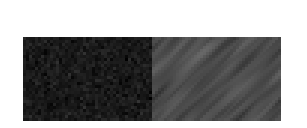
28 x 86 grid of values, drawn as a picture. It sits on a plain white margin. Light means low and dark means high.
The table splits into one row of 2 panels. Panel 1,1: very high, fine-grained, faint in contrast. Panel 1,2: high, slanting up to the right, faint in contrast.
